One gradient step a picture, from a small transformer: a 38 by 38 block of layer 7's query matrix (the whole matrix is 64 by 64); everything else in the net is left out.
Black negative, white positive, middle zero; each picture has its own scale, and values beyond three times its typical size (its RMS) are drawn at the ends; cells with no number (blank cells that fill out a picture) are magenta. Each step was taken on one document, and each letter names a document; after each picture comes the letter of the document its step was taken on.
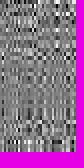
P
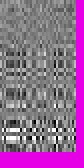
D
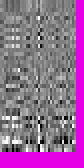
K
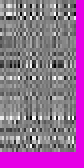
D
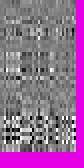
K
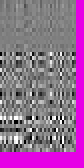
D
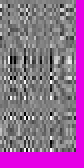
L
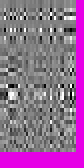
L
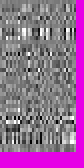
K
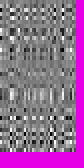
L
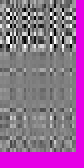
L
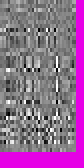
K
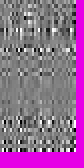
P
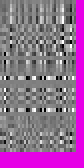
L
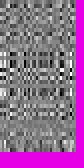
L
